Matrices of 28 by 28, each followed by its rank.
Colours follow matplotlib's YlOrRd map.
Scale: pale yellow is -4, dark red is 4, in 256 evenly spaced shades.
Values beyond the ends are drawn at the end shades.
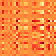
two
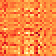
three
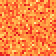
full rank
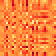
three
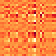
two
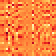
three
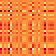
one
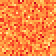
full rank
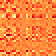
three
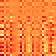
two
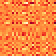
three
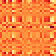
two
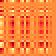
one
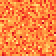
full rank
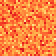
full rank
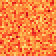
full rank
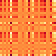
one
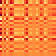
one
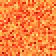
full rank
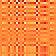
one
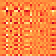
two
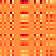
one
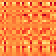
two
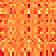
three
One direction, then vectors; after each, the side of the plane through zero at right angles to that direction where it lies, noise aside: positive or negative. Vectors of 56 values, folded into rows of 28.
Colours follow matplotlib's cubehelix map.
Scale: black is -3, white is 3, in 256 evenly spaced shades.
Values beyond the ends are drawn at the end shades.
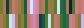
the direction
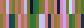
negative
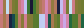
negative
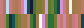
negative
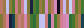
negative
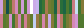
positive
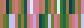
positive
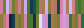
negative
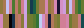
negative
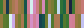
positive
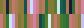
positive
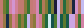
positive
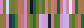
negative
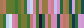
positive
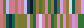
negative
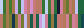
negative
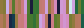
negative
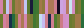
negative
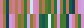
positive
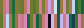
negative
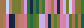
negative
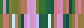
positive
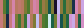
positive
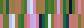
positive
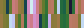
positive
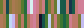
positive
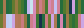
positive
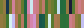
positive
